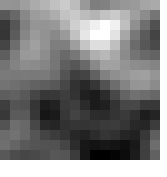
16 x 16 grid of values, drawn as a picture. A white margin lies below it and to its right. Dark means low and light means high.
Lone odd cells: none. Ninth with the highest average: top middle. Slope: up to the top.
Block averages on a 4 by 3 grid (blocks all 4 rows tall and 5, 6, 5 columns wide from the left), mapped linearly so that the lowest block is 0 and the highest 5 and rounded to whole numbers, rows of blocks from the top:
354
333
101
100
